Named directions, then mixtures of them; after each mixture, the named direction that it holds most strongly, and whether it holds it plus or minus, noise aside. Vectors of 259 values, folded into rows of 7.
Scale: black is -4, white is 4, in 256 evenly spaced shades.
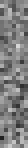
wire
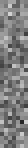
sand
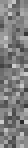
sand, plus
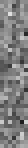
sand, plus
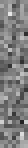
sand, plus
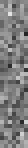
sand, plus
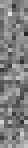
wire, plus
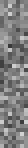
sand, plus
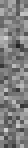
sand, plus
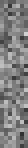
sand, minus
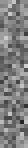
sand, plus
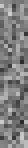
wire, plus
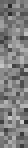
sand, minus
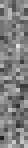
wire, plus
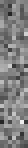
sand, minus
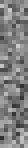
wire, plus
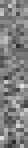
wire, minus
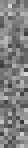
sand, plus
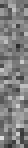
wire, minus
